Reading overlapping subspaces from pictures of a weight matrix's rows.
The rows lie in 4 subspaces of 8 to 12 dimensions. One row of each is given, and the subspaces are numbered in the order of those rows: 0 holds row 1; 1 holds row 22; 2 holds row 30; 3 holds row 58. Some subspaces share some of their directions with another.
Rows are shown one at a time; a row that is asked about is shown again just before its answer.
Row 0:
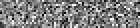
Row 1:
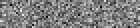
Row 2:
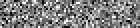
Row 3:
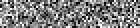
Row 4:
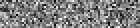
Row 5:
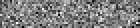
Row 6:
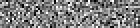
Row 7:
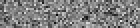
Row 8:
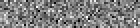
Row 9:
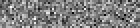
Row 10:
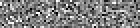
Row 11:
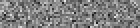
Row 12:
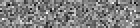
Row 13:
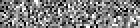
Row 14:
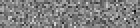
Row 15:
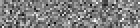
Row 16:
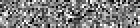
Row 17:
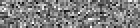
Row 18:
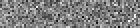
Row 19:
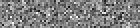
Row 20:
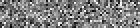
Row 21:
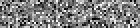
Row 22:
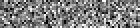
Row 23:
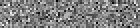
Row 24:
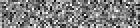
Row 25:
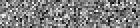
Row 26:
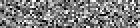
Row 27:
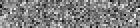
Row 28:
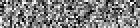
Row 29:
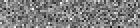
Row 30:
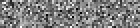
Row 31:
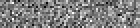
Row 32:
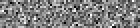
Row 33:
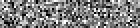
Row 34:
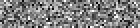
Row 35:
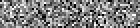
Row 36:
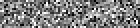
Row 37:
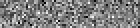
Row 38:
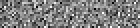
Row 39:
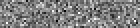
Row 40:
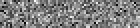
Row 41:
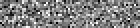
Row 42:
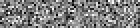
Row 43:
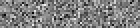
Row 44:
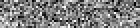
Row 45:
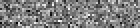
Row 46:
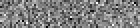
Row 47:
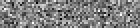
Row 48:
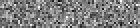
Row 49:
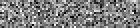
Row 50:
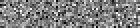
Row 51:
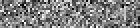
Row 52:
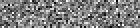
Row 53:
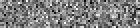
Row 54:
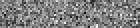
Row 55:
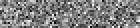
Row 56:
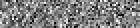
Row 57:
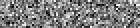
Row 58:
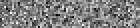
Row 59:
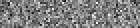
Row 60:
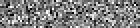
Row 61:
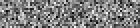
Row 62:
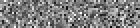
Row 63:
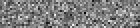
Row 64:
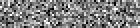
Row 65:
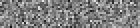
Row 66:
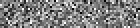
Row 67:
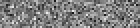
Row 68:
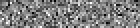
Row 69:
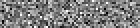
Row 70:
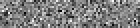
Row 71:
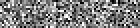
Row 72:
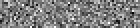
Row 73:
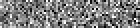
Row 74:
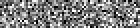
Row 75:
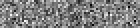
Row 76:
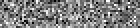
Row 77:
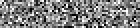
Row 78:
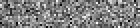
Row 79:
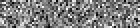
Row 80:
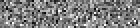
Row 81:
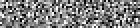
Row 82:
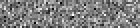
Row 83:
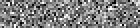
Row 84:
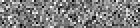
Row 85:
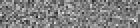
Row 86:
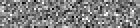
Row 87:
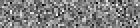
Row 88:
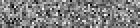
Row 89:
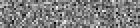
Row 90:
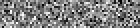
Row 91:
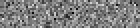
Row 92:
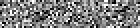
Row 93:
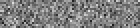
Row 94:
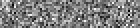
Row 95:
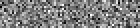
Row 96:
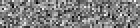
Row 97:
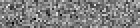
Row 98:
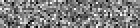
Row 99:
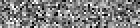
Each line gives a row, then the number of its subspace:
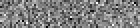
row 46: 3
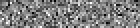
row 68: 0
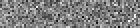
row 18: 3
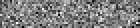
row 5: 1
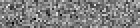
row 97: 1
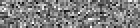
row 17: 0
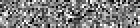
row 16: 2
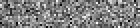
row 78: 3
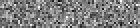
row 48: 3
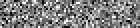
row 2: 3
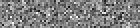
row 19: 1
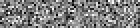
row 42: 2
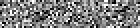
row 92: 1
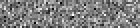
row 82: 3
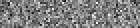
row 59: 1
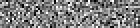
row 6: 0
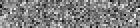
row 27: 3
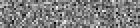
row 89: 0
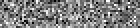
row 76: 3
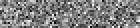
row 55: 1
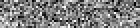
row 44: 3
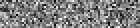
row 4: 0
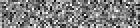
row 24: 3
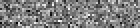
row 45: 3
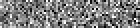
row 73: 1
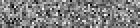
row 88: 1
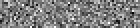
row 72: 0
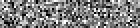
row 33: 0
